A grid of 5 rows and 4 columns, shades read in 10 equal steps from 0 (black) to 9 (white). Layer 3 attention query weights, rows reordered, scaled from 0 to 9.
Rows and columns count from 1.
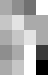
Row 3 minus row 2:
-1 -1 2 0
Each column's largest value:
7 8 9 9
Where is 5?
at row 1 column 2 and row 4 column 1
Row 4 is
5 6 9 2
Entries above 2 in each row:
4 4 4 3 3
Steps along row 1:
down down up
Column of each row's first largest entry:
4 2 3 3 3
